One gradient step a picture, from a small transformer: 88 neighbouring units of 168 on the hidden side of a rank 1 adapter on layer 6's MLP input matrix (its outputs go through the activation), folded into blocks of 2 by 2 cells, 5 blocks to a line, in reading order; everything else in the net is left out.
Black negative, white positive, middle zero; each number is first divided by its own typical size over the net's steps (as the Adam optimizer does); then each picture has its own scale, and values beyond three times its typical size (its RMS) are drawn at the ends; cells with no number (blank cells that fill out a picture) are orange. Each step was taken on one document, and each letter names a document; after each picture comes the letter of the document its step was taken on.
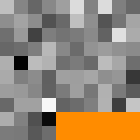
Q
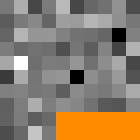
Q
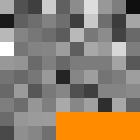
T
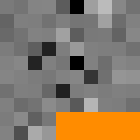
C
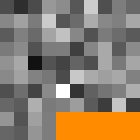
T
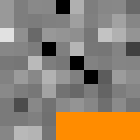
C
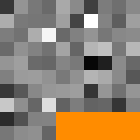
T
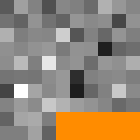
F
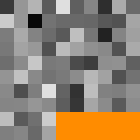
F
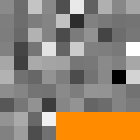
Q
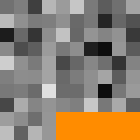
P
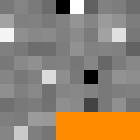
C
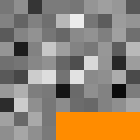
Q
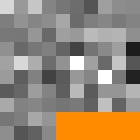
Q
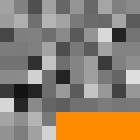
F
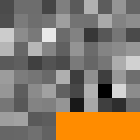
P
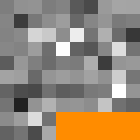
F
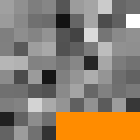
T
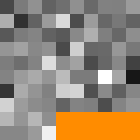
T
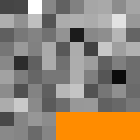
F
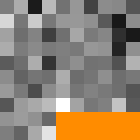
T
